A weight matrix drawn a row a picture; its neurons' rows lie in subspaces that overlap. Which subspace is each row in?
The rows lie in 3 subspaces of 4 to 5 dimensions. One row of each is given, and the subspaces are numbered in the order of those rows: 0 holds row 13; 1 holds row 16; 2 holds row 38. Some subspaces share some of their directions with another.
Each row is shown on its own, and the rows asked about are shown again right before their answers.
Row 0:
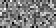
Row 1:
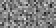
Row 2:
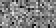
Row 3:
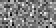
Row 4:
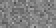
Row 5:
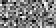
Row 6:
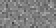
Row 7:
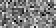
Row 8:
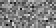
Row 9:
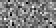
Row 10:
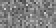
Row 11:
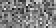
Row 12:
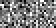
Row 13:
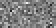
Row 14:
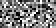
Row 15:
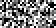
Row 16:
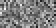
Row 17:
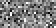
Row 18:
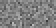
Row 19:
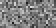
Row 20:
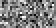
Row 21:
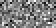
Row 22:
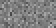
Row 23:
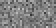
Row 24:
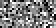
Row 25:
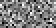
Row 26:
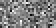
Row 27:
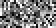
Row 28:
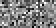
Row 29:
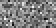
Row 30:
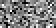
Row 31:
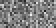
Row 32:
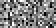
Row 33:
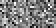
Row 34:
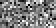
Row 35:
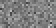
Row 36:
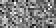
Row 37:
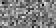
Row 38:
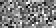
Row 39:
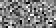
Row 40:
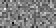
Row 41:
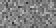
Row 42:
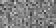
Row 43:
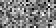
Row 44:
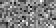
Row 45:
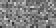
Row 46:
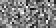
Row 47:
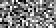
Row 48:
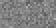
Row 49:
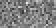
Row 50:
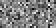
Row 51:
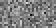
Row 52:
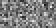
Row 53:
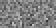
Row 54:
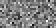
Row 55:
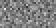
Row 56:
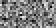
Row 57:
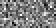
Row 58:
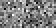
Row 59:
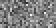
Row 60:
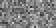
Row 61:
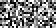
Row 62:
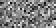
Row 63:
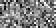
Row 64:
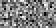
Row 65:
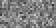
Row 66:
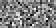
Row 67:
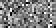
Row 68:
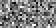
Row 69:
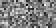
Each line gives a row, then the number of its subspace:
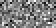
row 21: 0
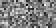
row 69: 1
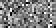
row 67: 2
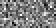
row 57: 1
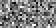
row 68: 1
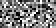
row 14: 2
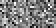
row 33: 1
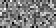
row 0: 1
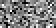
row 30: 0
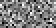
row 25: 0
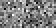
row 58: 0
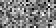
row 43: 2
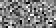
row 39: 2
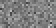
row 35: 2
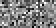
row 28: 1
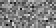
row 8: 0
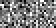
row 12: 1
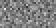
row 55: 2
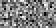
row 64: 1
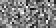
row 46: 2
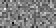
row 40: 1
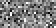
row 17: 2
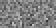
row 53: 2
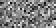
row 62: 2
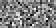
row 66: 2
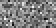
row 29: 0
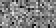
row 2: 1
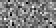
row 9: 0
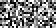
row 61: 0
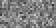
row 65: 1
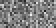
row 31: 1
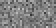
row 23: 0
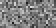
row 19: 2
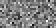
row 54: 2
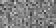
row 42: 1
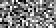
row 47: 2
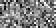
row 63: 1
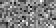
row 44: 2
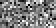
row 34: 2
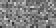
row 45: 0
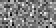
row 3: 0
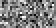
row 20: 1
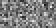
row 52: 1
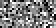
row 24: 0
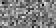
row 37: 1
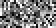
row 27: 1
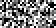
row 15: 2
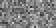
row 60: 1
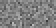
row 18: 2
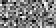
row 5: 1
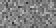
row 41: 2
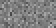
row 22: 2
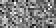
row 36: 1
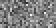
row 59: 0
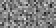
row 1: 0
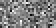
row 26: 0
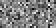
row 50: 2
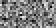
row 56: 1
